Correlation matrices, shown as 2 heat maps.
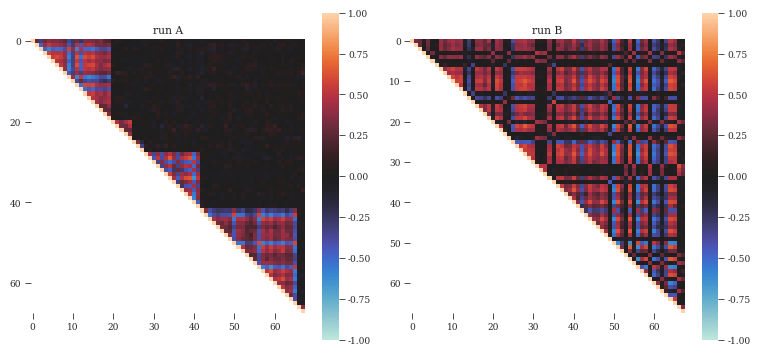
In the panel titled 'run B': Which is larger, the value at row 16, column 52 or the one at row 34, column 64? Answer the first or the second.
the second
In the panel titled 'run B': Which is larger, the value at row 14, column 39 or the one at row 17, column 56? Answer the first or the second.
the first
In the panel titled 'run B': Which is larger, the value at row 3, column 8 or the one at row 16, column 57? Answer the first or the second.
the second
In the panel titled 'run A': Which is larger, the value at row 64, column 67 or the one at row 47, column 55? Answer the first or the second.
the second
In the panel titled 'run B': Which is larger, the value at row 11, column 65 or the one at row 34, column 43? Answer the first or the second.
the first
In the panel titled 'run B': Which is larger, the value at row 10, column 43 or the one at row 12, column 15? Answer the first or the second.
the first
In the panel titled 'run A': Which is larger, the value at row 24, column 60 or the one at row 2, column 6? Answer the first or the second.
the first
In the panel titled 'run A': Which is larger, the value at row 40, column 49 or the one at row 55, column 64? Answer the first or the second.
the second
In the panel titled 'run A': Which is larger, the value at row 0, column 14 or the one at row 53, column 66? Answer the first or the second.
the first
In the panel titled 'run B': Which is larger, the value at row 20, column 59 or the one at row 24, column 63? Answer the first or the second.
the first
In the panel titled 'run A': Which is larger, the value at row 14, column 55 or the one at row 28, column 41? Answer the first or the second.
the second
